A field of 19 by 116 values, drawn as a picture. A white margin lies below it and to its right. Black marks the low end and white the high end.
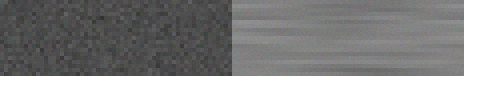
It is made of 1 by 2 panels. Panel 1,1: low, fine-grained, faint in contrast. Panel 1,2: middling, streaked across, faint in contrast.
